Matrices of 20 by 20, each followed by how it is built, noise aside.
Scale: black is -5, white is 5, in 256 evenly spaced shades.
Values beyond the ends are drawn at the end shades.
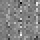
uneven columns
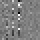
uneven columns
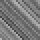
Toeplitz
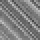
Toeplitz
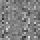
uneven columns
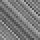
Toeplitz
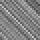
Toeplitz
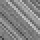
Toeplitz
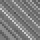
Toeplitz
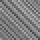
Toeplitz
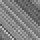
Toeplitz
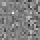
uneven columns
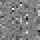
uneven columns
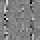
uneven columns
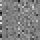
uneven columns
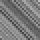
Toeplitz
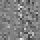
uneven columns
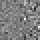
uneven columns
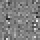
uneven columns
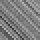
Toeplitz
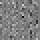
uneven columns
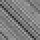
Toeplitz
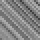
Toeplitz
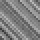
Toeplitz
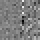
uneven columns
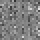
uneven columns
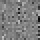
uneven columns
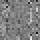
uneven columns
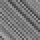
Toeplitz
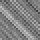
Toeplitz
